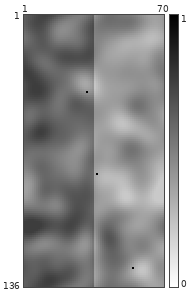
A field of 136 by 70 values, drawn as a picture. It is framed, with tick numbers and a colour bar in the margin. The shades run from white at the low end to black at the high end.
Stripes: none. Lone odd cells: 3, each higher than its neighbours. Average level on the scale: 50%. Seam: vertical, 50% of the way across, the left part higher.
